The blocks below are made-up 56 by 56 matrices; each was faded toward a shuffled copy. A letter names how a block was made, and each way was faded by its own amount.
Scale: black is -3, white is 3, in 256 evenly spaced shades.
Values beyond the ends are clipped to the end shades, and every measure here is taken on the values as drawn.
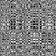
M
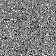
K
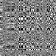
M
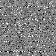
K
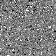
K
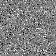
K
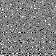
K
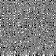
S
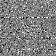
K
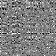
S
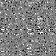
S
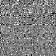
S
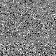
K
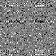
S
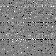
S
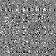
S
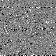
K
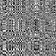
M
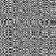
M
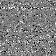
K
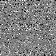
K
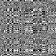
M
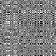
M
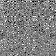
S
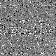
K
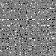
S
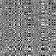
M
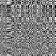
M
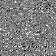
K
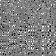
S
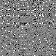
S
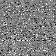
K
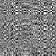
M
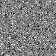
K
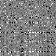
S
